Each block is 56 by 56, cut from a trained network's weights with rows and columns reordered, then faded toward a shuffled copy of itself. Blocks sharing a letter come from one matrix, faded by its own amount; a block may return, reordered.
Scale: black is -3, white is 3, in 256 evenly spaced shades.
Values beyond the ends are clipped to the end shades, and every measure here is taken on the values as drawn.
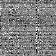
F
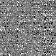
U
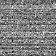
F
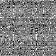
U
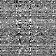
F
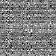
F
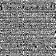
F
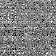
U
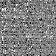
U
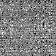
U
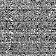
F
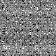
U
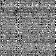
F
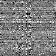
F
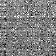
U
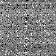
U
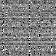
F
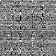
F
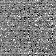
U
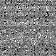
U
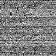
F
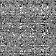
U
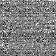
U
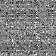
U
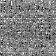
U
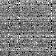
F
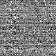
F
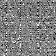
U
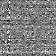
U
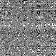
U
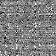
U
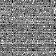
F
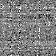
U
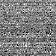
F
